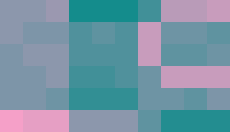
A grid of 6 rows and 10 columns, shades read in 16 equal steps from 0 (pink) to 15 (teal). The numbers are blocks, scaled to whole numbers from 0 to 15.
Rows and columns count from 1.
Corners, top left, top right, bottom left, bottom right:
7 3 0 14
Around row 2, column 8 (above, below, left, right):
4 10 3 9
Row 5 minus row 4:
0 0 2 1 1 2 0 6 7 5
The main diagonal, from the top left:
7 8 7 12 13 7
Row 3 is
8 7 7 11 11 11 3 10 10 9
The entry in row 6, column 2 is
1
